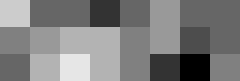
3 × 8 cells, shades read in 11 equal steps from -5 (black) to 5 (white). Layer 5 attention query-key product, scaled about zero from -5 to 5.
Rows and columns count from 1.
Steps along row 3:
up up down down down down up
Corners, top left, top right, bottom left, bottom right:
3 -1 -1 0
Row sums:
-4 3 -1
